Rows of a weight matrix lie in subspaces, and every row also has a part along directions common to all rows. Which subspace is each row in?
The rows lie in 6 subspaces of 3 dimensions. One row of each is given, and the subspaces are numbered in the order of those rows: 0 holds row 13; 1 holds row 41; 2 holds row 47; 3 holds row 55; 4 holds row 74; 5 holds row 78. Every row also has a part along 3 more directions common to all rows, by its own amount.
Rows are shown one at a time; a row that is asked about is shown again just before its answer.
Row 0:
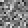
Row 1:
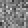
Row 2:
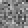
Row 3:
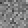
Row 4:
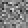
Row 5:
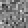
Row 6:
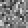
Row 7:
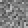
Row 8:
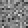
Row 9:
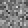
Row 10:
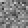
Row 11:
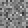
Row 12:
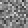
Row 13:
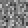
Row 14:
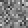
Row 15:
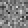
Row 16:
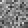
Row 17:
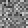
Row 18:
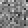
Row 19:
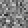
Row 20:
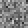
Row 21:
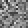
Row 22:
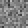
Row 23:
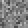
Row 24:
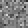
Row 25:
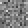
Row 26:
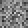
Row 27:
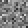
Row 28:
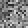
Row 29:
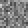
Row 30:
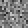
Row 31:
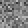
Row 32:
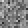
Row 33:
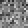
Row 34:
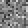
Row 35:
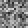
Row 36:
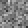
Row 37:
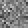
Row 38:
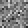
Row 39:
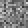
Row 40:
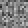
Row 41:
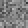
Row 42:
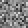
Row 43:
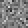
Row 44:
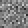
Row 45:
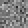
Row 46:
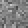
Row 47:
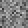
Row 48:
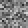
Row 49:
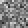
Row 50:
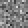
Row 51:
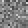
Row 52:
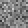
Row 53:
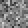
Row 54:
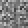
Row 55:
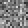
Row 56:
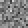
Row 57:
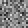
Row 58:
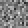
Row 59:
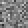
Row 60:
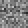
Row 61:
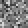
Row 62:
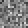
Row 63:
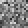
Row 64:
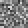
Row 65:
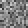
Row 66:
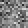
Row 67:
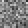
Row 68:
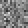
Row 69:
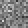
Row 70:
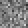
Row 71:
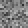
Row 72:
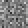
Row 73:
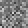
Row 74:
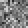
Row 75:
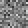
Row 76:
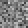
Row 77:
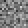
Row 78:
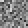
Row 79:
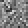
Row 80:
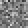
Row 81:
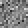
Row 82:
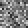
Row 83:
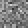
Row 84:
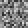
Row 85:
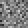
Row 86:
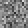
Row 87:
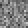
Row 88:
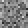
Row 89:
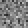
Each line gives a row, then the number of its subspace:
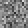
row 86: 3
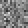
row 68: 0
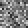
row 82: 0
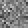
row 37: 1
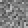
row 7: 5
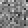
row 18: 5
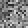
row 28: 1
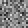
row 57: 2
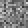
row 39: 1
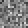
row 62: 2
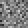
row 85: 4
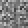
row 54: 0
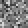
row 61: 4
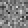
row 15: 3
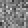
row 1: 1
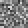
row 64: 3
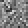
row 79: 5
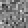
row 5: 3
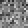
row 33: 5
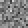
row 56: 5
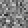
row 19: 0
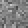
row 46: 1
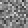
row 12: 3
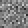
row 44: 3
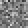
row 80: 3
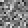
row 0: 5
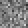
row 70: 5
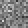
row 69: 1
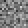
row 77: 0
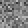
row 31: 1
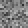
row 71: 2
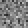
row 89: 0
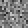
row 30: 2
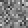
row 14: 4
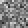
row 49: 5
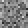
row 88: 4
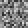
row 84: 0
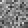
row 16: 5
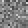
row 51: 1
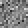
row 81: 3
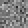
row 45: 3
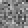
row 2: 5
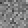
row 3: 5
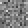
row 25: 3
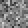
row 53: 4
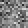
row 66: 4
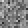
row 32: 4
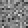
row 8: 2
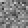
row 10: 4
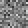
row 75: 1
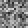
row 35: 0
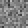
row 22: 2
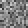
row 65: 0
